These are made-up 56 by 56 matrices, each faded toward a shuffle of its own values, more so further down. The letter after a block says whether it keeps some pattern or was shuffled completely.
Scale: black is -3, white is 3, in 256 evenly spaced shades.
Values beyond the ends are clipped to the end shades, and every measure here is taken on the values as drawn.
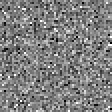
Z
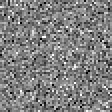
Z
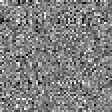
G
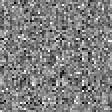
G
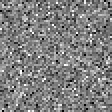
Z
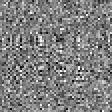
G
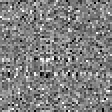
G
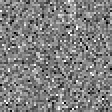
Z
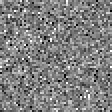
Z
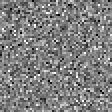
Z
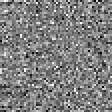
G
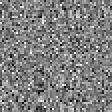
G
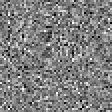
G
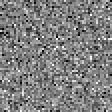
Z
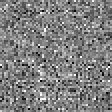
G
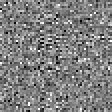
G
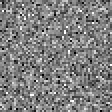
Z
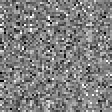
G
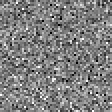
Z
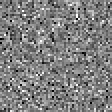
G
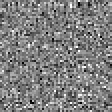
G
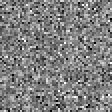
G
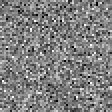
Z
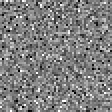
Z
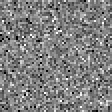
Z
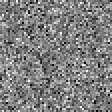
Z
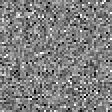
G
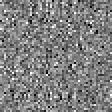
G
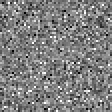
Z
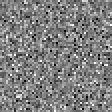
G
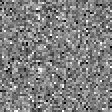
G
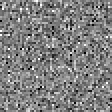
G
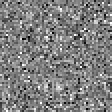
G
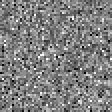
Z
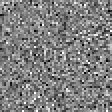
G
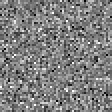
Z
